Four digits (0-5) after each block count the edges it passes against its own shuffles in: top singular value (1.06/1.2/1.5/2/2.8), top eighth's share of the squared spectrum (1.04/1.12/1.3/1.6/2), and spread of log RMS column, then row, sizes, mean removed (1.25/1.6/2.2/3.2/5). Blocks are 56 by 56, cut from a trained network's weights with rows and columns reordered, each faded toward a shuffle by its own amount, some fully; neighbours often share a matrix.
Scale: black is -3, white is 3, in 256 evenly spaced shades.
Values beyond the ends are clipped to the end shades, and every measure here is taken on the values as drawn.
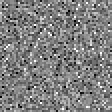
0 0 0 0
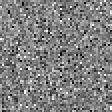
1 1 0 0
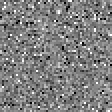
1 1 0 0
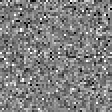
2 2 0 1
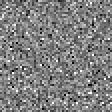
0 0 0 0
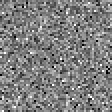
0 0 0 0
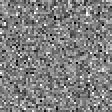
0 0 0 0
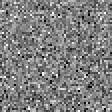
0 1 0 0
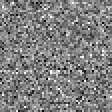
2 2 0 1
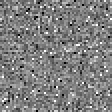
1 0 0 0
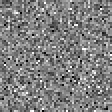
0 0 0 0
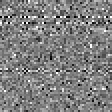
4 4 0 3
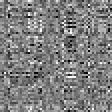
4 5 3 3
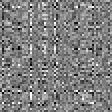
4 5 3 3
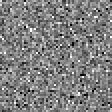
1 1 0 0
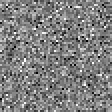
1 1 0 0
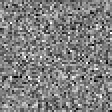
2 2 0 1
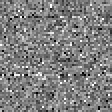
3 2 0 1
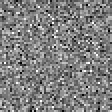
2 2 0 1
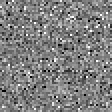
2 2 0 1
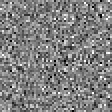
3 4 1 1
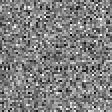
3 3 1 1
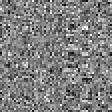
3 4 2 2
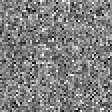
2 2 0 1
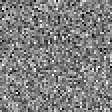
2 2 0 0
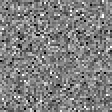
2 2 0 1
